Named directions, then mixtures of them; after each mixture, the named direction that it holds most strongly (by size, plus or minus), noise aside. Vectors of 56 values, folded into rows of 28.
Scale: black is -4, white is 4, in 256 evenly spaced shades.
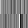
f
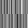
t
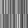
t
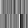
f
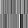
f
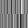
t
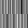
t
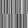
t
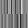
t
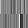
f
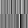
f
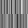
t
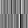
f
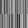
t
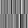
f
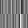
f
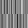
t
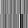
f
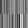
f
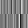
f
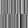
f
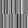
t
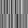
t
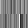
f
